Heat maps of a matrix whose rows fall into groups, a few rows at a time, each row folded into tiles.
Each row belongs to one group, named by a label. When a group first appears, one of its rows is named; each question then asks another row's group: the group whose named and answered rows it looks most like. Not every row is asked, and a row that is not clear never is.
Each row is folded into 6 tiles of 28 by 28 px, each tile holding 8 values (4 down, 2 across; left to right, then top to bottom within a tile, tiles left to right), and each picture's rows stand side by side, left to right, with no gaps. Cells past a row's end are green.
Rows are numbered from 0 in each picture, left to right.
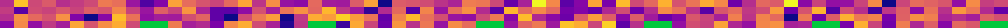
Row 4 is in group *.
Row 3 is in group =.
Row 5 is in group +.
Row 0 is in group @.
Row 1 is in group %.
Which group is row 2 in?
+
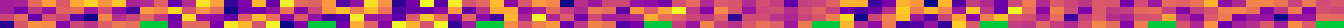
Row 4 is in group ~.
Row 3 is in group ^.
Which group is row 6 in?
~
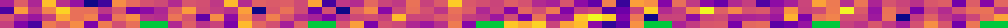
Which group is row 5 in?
~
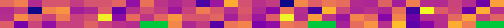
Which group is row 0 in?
*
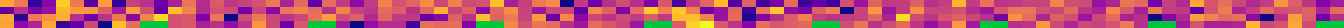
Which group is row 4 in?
^
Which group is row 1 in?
~
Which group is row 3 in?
^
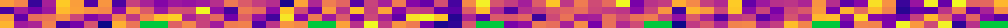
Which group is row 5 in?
=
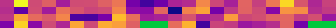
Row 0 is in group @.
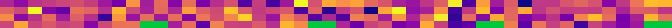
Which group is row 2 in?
*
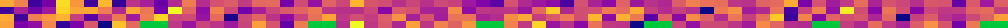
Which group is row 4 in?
*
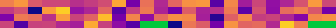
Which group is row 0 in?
*
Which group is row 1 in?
+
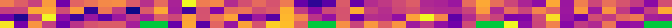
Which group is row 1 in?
@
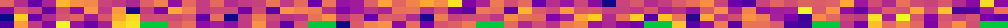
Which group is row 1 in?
~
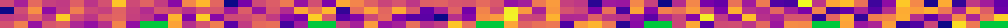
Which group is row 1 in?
^
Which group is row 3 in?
^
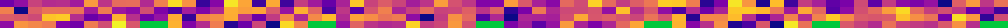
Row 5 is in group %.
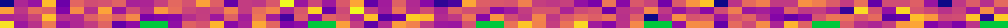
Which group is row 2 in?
%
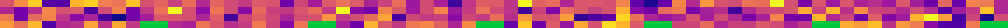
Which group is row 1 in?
~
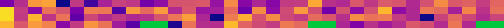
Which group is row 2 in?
@
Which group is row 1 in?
+
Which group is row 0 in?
^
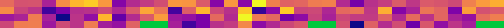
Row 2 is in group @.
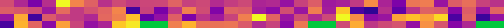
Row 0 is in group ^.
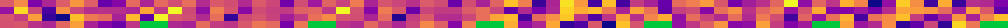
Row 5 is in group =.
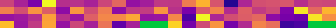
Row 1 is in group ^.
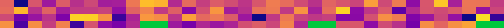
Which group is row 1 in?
@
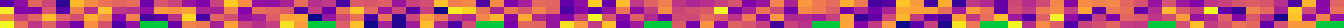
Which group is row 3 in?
=
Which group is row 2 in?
~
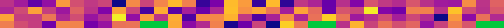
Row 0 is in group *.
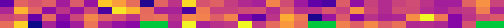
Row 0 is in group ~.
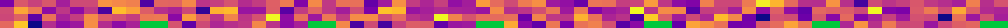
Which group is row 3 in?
^
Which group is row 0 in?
~
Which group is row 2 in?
*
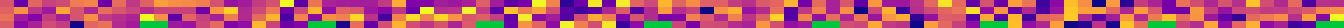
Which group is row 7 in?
%
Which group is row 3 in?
=
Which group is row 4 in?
*
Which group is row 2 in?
+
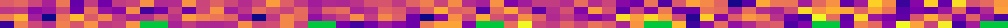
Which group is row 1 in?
@
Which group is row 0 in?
+
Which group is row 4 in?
^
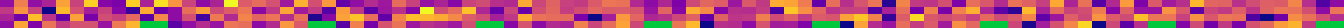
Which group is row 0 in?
%
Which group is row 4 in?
~
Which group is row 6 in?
%
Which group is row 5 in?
+
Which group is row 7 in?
@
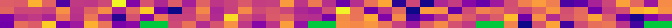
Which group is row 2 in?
^
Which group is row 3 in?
^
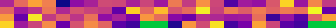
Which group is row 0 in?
^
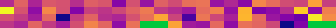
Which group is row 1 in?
^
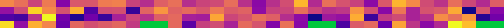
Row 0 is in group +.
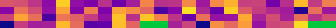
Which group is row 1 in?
%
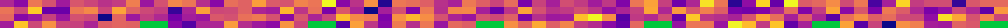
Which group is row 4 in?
=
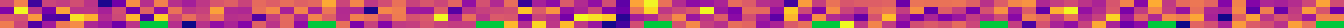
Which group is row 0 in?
%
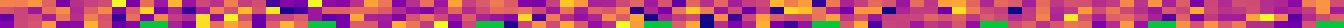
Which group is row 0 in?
*
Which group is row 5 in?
~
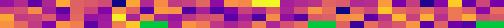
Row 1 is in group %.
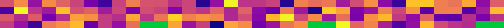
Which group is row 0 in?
%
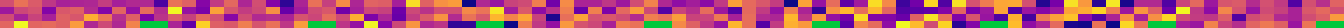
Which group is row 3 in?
+
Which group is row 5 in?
=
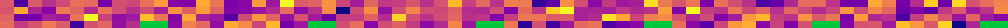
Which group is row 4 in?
%
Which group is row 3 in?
*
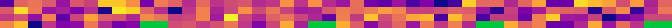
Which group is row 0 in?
~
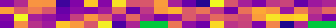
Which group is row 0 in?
=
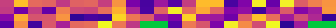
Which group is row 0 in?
@
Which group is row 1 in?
=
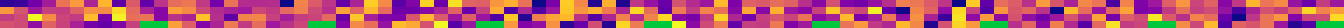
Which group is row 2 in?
=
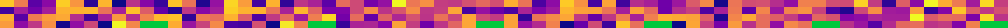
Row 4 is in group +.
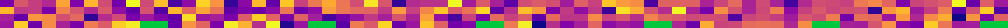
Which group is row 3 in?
~
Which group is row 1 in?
=
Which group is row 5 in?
*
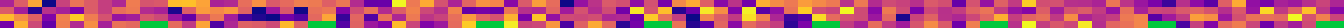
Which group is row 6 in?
@
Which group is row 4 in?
^
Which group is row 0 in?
+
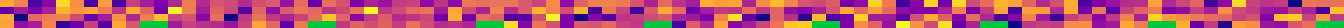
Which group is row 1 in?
~
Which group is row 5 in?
=
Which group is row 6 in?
+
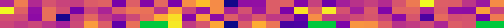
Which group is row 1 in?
^
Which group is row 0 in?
~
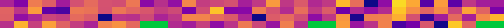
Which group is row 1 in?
@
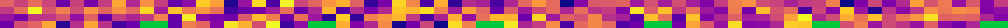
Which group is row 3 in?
^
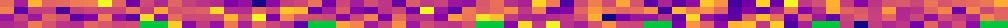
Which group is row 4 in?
=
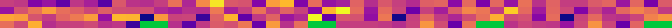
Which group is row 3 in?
~
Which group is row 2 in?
~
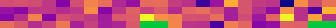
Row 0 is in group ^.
